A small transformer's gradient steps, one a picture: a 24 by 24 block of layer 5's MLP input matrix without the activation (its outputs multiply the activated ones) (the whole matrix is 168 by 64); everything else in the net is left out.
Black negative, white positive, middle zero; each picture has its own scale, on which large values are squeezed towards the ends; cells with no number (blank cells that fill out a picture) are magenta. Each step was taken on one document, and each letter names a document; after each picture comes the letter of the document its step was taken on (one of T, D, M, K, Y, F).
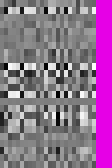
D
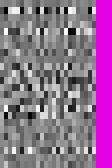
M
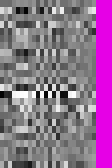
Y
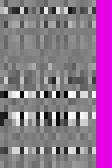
D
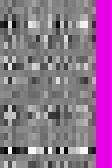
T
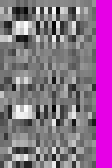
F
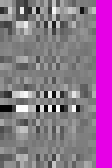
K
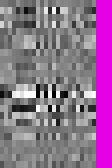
Y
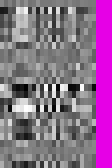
F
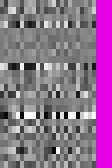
D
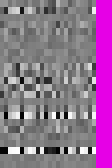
D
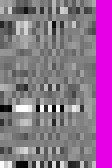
K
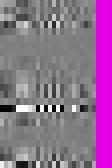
K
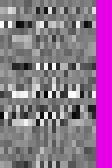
F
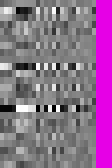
Y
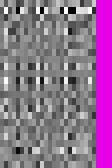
M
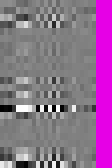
K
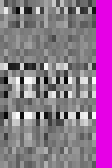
D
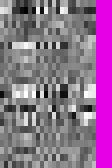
Y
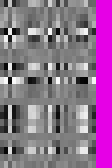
T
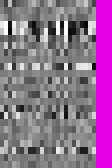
T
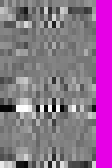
K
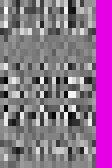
M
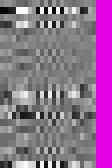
K
